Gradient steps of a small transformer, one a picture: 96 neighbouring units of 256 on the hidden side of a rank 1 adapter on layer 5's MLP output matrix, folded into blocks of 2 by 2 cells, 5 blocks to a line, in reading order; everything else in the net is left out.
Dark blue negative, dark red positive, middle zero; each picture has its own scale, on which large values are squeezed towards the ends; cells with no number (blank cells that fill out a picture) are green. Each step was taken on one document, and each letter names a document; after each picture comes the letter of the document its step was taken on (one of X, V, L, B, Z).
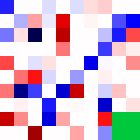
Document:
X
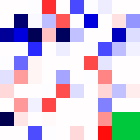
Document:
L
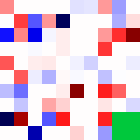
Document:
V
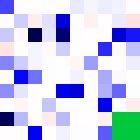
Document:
X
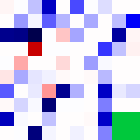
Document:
L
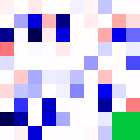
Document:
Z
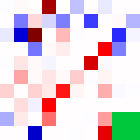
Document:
L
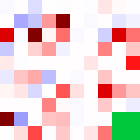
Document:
Z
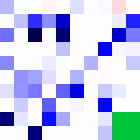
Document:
X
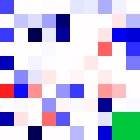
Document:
X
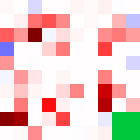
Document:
Z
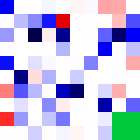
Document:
X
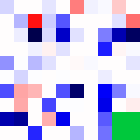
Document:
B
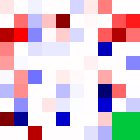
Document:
Z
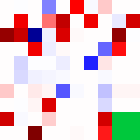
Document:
L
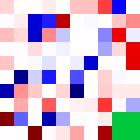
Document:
X
